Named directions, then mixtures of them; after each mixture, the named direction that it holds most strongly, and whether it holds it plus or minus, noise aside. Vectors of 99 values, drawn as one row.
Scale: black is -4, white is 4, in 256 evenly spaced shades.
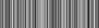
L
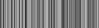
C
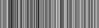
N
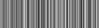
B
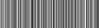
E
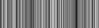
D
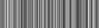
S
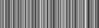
L, plus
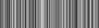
L, plus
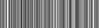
S, plus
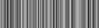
S, minus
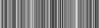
D, minus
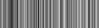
N, plus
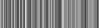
C, minus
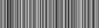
S, minus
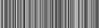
B, minus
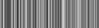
C, minus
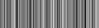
D, plus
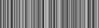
C, plus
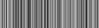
C, minus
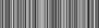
L, plus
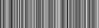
C, plus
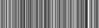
S, plus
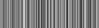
B, plus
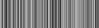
D, minus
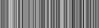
N, minus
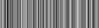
S, minus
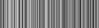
C, plus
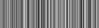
B, plus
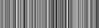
B, minus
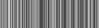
L, minus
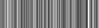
S, plus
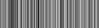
N, plus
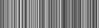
C, plus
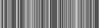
D, minus
